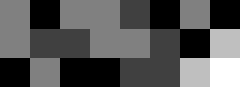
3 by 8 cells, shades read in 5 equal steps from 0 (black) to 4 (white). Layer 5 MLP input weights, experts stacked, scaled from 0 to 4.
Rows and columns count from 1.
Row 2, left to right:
2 1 1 2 2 1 0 3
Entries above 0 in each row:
5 7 5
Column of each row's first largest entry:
1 8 8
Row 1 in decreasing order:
2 2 2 2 1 0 0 0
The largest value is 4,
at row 3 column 8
